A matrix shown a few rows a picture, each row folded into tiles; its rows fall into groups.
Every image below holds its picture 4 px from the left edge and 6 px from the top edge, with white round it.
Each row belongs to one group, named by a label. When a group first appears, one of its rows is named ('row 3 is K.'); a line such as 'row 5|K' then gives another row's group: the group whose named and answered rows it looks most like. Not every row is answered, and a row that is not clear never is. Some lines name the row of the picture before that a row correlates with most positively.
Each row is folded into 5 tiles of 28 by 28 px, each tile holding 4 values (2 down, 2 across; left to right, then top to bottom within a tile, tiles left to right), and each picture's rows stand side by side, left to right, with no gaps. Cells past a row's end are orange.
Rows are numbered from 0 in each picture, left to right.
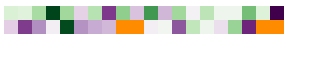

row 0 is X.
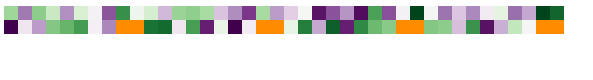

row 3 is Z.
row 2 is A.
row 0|X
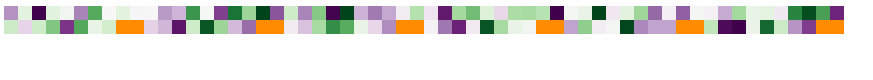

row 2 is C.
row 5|X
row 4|C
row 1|X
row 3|X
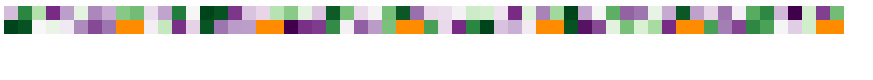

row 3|C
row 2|X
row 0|Z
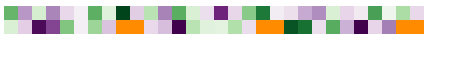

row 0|X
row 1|X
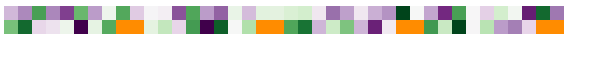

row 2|Z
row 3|Z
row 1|A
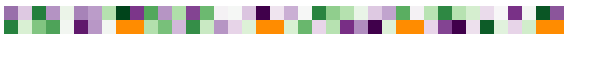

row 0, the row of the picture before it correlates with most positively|3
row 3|X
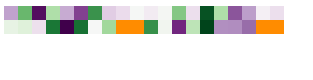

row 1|C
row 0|A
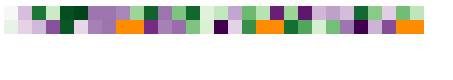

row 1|X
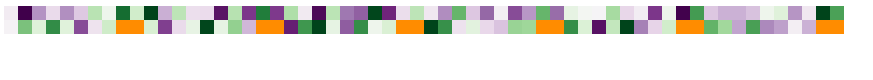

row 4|C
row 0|Z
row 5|Z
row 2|A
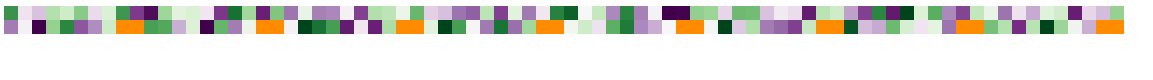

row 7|C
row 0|X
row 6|C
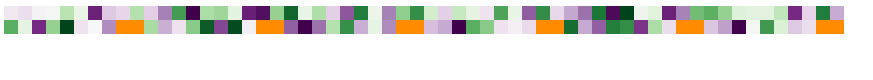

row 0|C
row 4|C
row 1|C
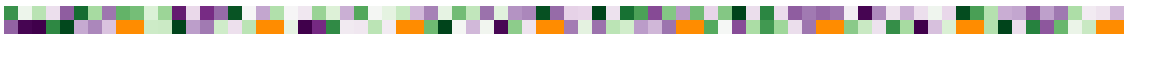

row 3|Z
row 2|X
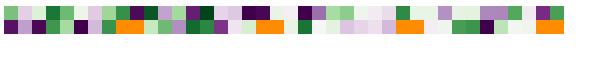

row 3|A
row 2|Z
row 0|X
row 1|C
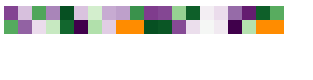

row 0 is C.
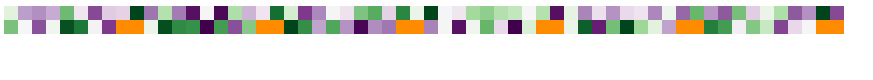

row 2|Z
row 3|X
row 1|A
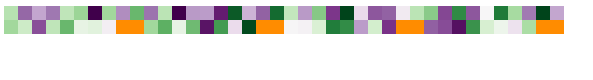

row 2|C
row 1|A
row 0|C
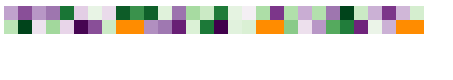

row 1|X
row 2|C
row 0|Z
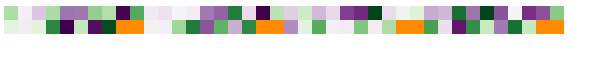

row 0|A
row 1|A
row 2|A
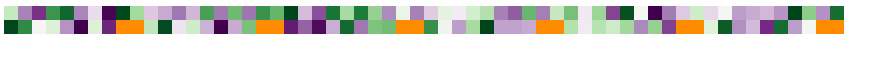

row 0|Z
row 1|Z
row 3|C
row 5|A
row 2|X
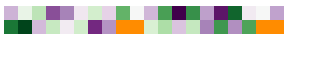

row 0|Z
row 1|A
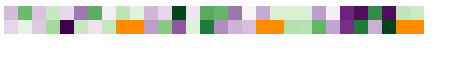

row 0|A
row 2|A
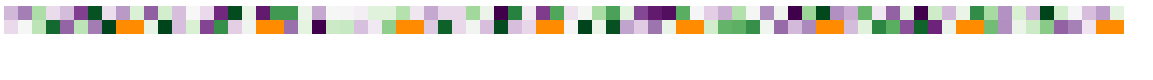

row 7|C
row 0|A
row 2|X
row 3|A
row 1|A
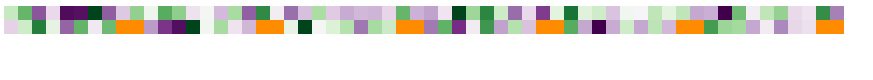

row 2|Z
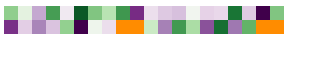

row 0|X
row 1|A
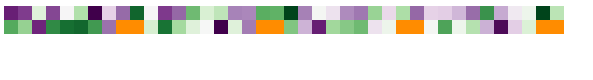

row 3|Z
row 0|C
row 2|X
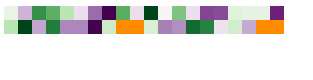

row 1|X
